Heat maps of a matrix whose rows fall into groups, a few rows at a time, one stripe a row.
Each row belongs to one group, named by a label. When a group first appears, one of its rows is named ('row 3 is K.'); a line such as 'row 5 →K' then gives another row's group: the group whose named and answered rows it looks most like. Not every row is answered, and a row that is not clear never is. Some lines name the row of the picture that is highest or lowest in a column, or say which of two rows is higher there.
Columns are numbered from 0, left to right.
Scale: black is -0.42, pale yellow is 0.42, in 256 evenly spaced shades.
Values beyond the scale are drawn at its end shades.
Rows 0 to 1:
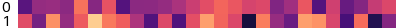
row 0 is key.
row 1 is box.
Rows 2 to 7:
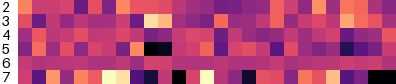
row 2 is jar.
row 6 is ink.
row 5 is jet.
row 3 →ink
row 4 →jet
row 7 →box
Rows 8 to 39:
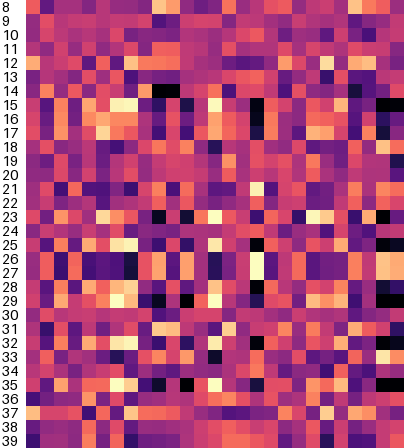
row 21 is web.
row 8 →ink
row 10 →key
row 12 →jar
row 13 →key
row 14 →jet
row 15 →box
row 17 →box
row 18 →web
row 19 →ink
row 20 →ink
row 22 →web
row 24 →key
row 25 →box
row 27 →web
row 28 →box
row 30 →jet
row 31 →ink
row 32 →box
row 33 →web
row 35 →box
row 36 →key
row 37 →jar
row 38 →key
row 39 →key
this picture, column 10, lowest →14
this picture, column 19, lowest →23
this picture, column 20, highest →23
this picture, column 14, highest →31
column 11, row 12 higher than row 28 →Yes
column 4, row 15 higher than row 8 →Yes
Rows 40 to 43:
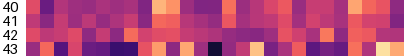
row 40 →ink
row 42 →jar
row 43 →web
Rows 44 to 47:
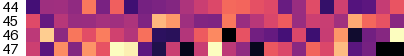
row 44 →key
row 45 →ink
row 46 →jet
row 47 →box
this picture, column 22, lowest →45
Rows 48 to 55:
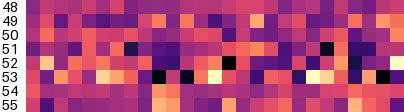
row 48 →key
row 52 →jet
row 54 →ink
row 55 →ink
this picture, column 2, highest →53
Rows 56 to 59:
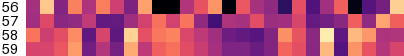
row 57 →web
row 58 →jar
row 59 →jar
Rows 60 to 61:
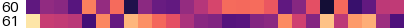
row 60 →key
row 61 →jar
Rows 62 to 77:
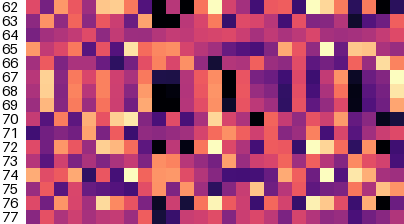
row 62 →box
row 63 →jet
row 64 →key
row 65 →jar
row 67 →jet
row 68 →jet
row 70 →box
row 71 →key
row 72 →box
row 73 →ink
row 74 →jar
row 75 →web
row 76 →box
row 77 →jet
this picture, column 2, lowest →75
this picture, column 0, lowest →71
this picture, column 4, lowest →74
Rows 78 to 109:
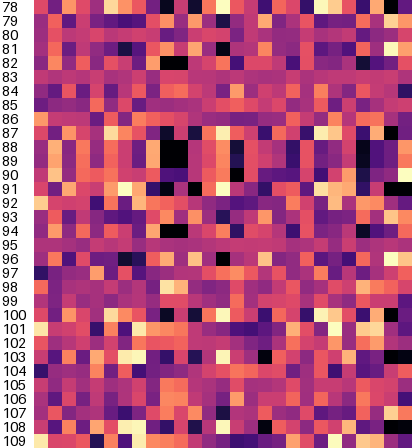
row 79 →web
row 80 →jet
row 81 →web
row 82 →jet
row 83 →ink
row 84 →ink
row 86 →jar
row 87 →box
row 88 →jet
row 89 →jet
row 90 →jet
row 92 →jar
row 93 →web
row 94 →jet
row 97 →key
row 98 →ink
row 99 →ink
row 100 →box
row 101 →jar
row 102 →jar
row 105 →ink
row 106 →ink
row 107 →web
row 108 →box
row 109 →jar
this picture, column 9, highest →98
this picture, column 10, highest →98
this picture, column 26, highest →90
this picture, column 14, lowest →90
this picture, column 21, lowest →104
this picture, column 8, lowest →91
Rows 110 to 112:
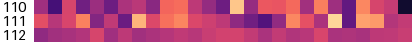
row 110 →ink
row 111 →jar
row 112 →key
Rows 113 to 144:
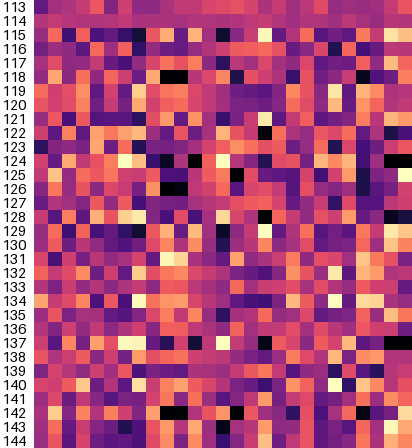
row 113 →key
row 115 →web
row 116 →key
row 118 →jet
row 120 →jar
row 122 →box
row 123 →key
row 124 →box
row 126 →jet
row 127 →key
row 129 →web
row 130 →web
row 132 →jar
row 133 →ink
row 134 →jar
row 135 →web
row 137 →box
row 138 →jar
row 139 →key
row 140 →jar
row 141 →web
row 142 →jet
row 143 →web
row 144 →web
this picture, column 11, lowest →124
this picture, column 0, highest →134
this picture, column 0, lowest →123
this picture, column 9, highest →131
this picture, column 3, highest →140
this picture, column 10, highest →131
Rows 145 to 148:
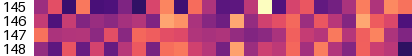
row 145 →web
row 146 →ink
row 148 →ink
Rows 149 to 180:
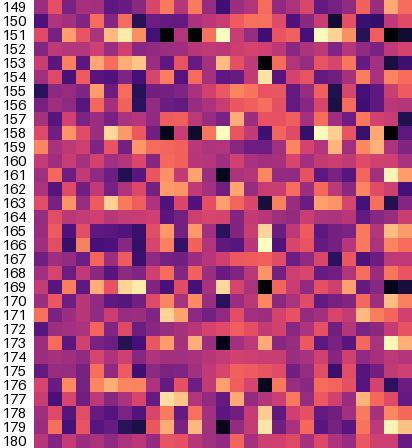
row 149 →web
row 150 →key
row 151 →box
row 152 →key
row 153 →box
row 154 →web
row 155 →key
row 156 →key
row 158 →box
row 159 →jar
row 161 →web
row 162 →ink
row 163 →box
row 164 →jet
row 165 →web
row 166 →web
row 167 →key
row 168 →web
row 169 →box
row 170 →web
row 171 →ink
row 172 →key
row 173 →web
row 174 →key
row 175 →key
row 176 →box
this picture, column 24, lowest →150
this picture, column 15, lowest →159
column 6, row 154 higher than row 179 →Yes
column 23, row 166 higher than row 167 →Yes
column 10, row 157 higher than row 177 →No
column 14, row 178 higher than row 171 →No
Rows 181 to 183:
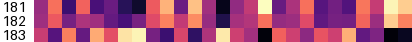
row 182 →web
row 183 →box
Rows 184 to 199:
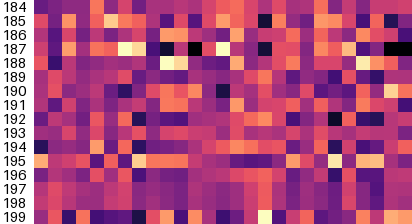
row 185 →box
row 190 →web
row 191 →ink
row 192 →key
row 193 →ink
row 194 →key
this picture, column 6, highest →187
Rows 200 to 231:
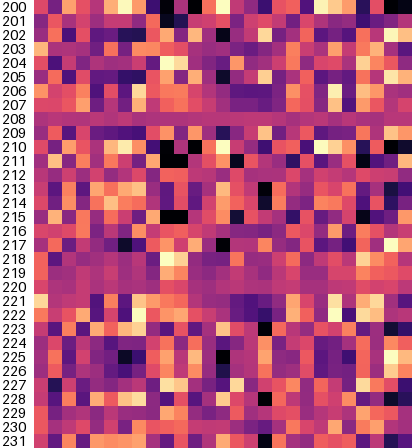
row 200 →box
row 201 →jet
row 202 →web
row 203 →jar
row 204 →ink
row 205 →web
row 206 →jar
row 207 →jar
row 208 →key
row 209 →web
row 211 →jet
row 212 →ink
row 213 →box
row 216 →jar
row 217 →web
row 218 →ink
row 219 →ink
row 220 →ink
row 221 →jar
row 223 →box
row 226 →web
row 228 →box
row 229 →ink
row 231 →box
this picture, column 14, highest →227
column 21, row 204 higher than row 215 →Yes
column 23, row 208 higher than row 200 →Yes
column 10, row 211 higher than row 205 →No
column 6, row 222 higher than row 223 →No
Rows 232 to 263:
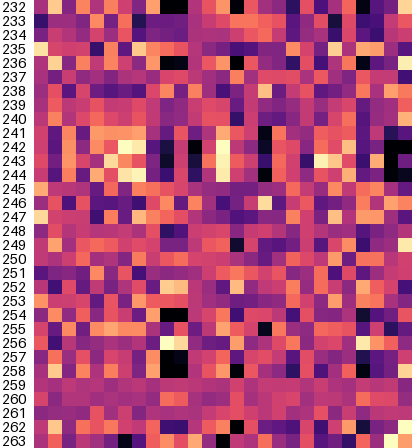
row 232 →jet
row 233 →key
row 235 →jar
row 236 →jet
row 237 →ink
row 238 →web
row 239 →jet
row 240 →jet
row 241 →box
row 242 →box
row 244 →box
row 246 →web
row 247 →jar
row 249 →jet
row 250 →jar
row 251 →key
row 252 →ink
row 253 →jar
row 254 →jet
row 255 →box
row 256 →ink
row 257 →jet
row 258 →jet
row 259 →ink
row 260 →ink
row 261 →key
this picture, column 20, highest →243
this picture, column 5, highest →243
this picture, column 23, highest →256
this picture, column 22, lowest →263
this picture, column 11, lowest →242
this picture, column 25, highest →263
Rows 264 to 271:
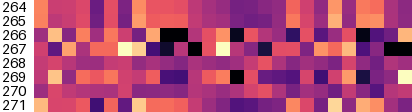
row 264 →jar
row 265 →jar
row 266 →jet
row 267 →box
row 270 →key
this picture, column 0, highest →271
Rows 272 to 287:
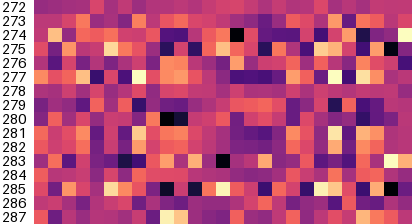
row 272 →key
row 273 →jar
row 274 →jet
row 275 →box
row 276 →ink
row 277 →jar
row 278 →ink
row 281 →jar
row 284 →jar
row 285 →box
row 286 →key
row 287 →ink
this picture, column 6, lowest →283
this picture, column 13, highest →285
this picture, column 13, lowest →283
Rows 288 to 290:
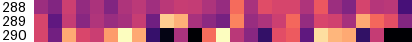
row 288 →ink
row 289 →ink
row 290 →box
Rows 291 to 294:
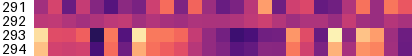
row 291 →web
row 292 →key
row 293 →jar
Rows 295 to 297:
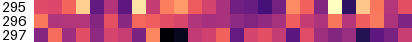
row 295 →jar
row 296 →jar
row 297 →jet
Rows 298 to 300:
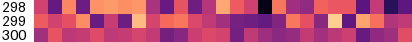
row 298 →box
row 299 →jar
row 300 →jet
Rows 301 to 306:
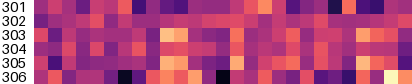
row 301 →key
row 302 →key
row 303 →ink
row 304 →ink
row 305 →ink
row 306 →web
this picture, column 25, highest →306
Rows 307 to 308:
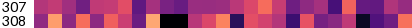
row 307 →key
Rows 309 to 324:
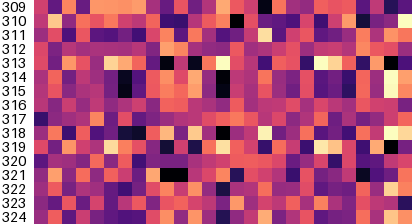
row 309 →box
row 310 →jet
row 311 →web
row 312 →ink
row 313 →box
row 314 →web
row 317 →key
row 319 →box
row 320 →key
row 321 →jet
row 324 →web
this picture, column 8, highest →321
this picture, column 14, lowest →310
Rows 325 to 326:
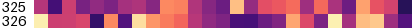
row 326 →jar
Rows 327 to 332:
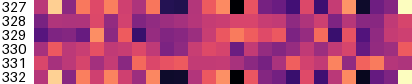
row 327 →jet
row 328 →key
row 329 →key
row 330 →jet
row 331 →jar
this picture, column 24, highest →331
